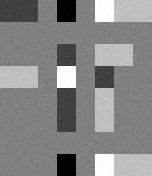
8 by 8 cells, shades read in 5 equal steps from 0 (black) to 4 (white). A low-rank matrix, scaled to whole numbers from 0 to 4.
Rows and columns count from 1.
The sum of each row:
16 16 17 19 16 16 16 18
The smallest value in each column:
1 1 2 0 2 1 2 2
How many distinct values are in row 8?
4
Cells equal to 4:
3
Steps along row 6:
same same down up up down same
